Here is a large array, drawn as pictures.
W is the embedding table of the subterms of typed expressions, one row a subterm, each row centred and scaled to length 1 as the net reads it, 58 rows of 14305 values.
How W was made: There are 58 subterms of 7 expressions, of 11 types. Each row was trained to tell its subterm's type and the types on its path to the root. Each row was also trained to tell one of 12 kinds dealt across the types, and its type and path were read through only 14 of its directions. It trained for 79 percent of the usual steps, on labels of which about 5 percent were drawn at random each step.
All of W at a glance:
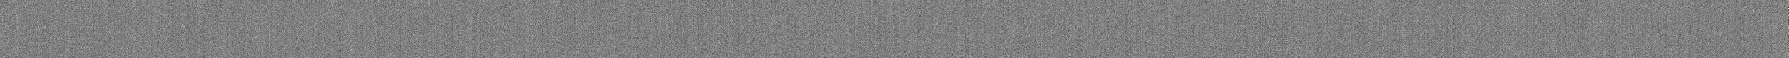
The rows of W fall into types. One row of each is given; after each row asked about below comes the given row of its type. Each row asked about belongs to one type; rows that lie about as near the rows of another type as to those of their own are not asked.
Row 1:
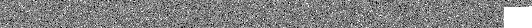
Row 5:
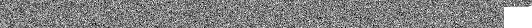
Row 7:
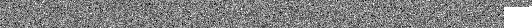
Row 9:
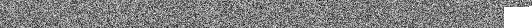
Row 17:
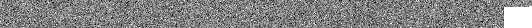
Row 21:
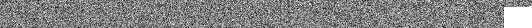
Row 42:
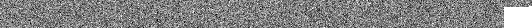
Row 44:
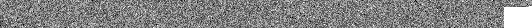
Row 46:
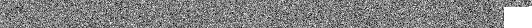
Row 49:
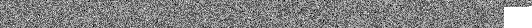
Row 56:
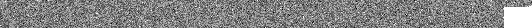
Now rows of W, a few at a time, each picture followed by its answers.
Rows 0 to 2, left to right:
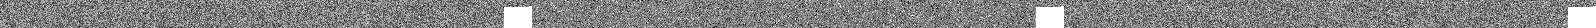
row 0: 49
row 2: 49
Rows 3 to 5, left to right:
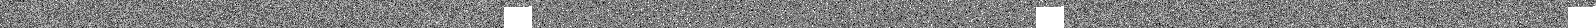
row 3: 44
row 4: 56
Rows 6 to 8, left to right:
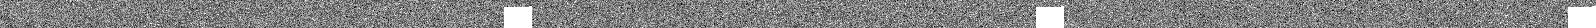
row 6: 9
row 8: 42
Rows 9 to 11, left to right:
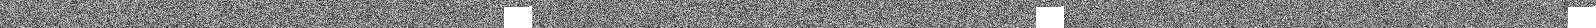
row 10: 21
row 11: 44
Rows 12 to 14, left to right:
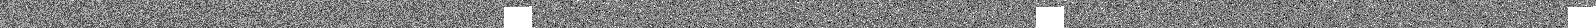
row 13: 17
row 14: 1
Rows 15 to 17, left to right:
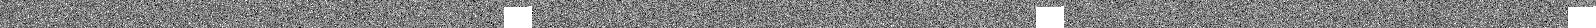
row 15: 21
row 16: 46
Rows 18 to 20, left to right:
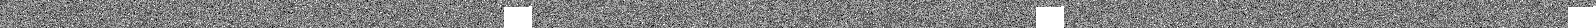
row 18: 42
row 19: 17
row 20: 21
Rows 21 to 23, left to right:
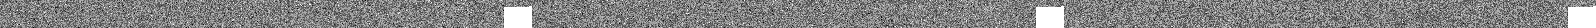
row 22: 9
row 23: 17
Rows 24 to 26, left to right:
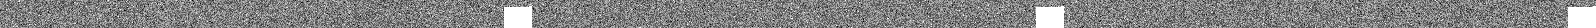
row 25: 1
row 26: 42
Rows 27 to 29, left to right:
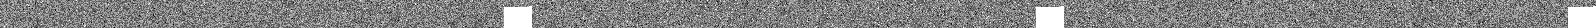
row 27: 42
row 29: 17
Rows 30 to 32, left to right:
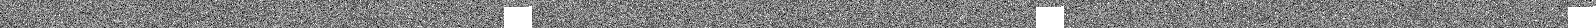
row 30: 44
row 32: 44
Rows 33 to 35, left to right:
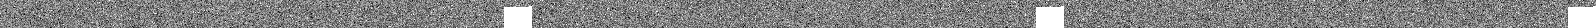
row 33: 42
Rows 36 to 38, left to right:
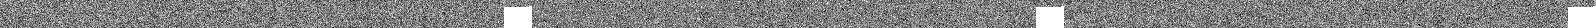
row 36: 17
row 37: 9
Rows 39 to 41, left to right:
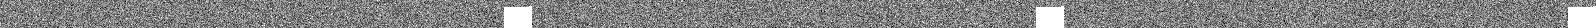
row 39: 1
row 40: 21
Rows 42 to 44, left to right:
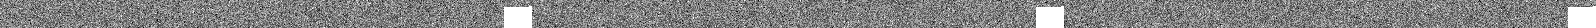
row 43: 9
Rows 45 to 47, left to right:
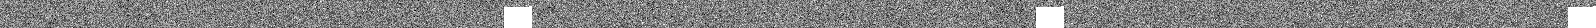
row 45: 17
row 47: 42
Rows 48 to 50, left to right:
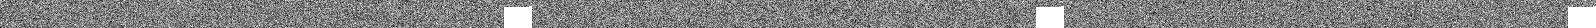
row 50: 44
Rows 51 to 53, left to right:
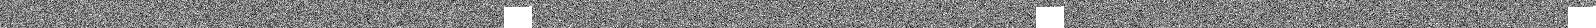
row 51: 21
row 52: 56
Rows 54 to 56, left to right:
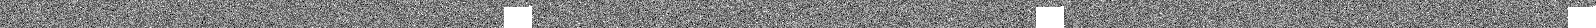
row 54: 1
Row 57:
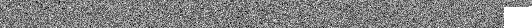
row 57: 44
